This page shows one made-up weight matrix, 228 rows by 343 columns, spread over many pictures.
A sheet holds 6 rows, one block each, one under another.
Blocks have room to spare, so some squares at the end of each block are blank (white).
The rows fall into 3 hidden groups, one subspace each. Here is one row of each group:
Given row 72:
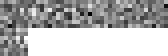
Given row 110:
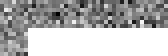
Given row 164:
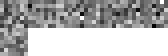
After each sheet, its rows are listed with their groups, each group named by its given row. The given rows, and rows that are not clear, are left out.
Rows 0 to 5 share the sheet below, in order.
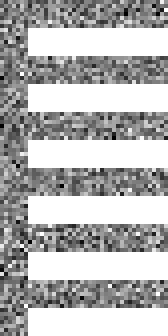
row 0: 164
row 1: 164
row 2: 72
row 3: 110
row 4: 164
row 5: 164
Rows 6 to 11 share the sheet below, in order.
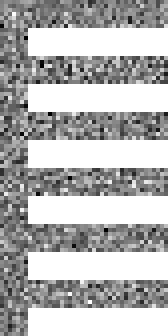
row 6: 72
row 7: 72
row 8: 164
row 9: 72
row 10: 110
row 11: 110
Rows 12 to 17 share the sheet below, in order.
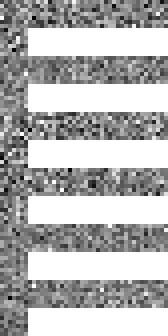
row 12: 164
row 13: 110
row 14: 164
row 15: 110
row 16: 72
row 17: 110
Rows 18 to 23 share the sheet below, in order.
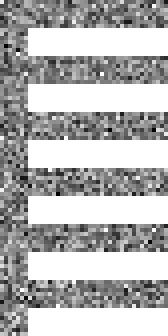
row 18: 110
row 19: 110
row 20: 72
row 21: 164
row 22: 110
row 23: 164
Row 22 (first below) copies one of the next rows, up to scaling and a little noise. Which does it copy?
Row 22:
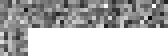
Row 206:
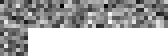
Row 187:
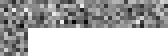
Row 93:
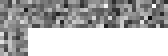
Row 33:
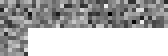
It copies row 93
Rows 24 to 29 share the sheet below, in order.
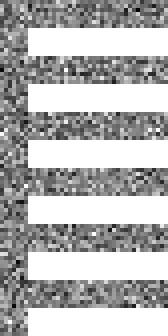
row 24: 164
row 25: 72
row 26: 164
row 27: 110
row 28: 164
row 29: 72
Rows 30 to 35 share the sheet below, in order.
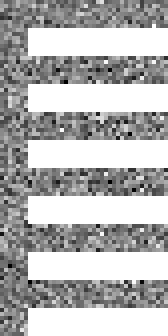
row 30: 110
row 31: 110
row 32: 110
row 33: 110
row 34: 110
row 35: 72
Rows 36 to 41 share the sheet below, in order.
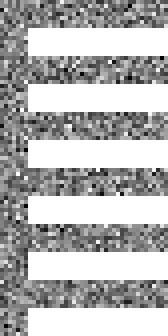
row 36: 110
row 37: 164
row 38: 72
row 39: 110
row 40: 164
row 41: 110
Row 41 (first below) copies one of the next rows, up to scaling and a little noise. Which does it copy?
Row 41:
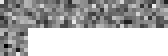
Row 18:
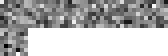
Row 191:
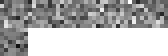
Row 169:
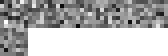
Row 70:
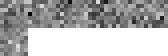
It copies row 18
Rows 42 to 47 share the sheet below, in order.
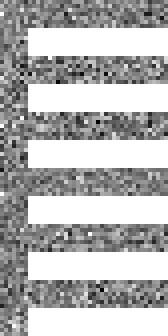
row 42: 72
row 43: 164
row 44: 72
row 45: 72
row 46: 72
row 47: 110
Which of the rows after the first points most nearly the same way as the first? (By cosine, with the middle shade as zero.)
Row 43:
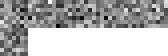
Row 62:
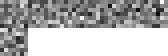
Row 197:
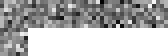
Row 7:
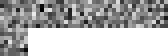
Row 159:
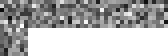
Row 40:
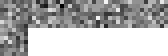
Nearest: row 40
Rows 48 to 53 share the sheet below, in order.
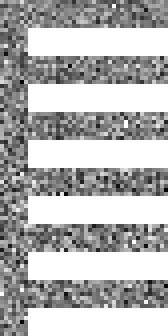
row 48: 164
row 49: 164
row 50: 164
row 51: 72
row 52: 72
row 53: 72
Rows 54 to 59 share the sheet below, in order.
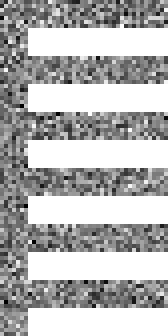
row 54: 164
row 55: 110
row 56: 72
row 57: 72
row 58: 164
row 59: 110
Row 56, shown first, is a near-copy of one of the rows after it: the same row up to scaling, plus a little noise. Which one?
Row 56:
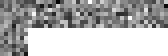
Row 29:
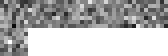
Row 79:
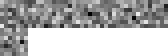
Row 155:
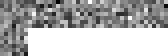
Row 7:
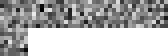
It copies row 155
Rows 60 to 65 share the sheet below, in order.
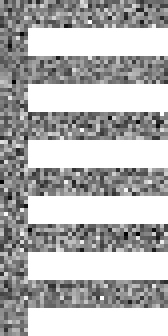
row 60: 110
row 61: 72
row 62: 164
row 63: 72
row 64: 164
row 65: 110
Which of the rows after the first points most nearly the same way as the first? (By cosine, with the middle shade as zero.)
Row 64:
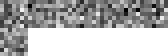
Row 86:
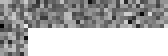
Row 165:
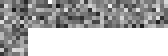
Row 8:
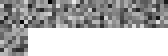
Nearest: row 8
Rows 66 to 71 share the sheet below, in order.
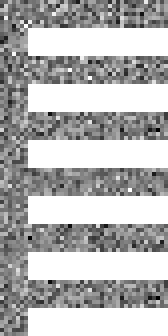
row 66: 164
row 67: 110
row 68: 164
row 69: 110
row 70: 110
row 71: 164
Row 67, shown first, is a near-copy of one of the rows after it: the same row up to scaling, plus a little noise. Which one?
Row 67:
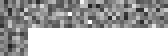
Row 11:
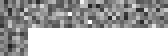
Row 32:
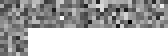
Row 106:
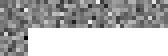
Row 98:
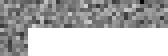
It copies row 11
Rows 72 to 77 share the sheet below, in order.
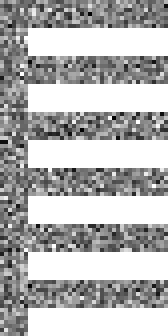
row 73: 164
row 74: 164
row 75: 164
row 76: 72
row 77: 164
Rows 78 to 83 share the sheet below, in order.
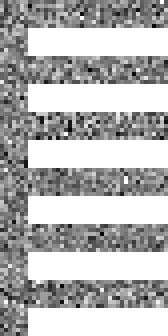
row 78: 164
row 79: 72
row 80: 72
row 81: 164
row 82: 110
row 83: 110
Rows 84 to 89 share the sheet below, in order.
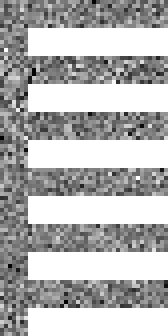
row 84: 164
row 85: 72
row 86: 72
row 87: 164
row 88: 110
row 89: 72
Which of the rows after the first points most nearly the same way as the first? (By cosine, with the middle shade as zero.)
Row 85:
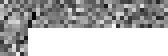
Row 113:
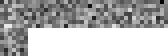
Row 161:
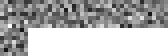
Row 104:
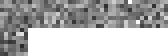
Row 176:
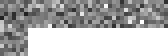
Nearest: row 113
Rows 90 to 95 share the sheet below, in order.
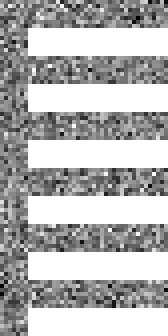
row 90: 72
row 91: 72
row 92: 110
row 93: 110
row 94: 164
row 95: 72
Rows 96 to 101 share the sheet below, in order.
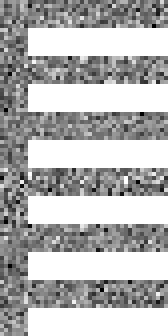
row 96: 164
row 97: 110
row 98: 110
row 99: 164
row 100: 110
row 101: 110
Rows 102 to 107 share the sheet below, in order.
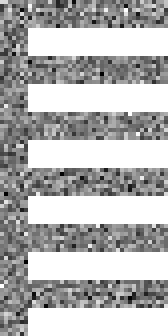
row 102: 164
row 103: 164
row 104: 110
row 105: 72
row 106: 110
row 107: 72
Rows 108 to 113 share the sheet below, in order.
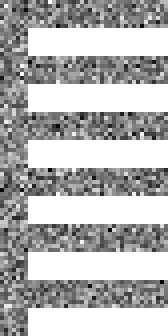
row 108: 164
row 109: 164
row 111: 164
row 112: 164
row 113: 72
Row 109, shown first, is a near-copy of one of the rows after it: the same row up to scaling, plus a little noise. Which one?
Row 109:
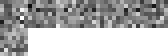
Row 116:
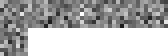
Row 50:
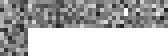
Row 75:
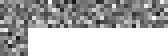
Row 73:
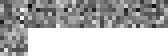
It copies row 73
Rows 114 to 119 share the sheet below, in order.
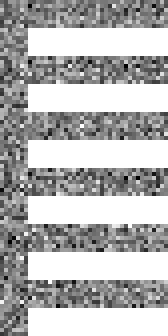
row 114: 164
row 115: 164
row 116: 164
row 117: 164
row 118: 110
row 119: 164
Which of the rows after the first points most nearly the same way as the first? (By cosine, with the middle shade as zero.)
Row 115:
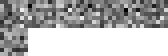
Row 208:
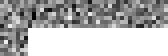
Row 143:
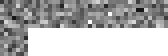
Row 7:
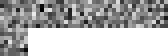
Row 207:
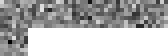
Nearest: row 143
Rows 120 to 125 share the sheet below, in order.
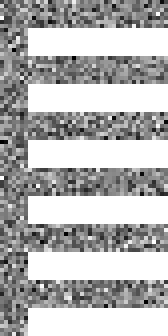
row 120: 164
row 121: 164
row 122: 164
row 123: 110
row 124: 72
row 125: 72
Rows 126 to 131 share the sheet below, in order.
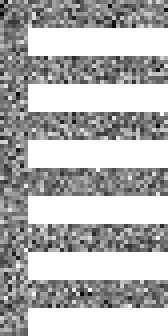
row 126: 72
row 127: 164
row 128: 164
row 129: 110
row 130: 164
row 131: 72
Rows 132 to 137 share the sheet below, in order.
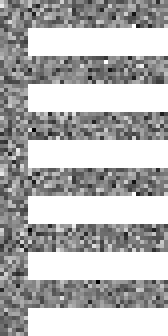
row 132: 72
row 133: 110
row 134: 164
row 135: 72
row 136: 164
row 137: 110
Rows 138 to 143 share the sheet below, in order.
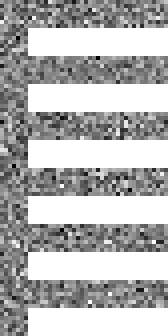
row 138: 164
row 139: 110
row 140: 164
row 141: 110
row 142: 72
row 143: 110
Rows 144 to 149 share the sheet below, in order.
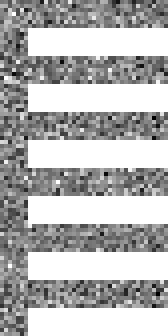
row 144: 110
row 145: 110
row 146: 164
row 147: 110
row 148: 110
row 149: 164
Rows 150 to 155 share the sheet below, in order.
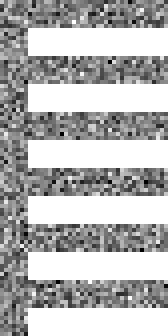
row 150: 110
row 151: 164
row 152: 110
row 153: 72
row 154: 164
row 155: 72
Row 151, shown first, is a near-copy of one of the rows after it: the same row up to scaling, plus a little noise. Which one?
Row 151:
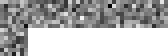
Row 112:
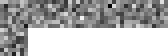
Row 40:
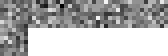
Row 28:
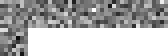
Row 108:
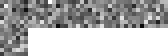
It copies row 112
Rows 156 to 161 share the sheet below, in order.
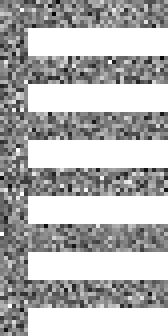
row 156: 72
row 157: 164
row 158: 164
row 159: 110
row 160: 110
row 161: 72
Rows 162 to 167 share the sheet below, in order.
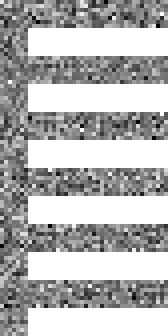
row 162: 110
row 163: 72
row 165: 164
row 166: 164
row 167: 72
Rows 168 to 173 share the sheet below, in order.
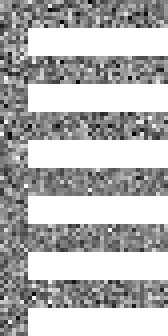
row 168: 72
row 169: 110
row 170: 110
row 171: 110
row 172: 164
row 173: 164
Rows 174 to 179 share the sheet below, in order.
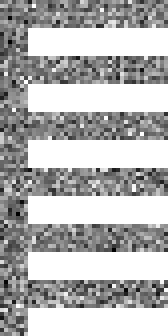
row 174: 110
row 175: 164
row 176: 72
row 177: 110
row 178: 72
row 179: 164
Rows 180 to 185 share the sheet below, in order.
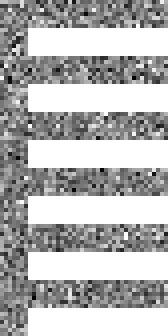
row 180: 164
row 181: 110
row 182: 110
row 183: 110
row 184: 164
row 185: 72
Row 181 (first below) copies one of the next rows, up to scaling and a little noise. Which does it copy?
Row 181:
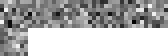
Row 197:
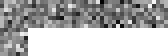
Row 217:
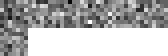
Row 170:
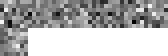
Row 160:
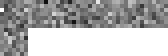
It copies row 170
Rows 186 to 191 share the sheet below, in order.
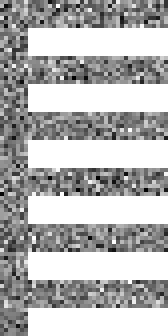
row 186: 164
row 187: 110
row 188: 72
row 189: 72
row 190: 72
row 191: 110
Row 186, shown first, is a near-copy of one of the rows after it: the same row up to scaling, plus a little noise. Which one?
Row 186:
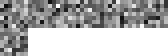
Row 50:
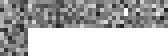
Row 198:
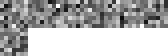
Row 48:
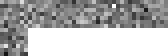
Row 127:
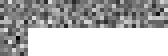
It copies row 198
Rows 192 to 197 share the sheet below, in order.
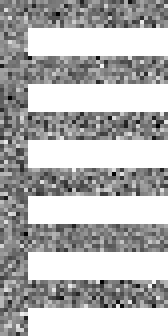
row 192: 110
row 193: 110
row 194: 164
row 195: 164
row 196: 164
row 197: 110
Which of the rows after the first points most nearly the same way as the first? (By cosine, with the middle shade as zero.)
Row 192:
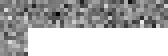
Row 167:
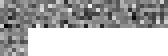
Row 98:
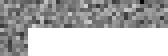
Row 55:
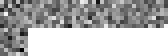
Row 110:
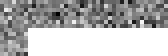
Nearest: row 110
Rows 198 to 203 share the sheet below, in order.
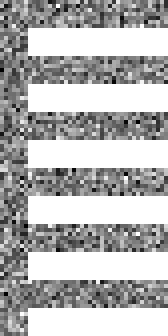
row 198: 164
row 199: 72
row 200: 164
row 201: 164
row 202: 164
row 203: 110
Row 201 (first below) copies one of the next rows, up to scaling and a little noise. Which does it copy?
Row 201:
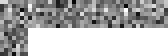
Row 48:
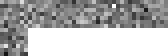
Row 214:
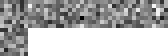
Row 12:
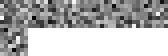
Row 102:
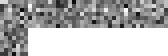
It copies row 102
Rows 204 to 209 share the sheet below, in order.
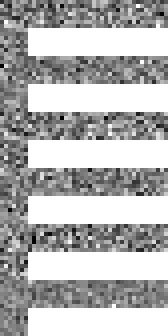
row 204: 110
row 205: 110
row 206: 110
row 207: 72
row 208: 72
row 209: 72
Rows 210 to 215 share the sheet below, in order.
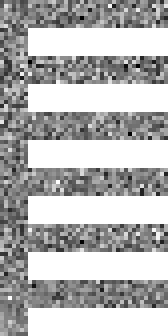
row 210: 164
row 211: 164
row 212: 110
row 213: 110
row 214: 164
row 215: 110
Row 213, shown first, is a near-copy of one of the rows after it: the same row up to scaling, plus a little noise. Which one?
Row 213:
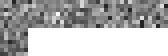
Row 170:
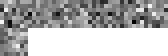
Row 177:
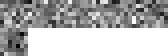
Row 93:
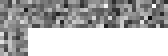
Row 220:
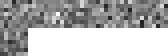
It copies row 220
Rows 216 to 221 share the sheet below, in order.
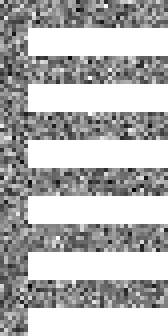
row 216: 72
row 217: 110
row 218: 72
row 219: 110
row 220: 110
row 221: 164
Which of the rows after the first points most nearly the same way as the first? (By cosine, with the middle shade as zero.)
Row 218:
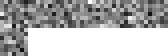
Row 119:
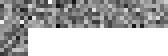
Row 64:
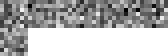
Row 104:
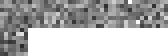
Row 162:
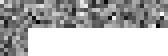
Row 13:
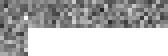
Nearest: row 13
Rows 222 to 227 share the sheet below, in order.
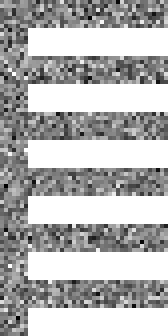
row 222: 72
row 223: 110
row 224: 72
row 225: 72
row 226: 110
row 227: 164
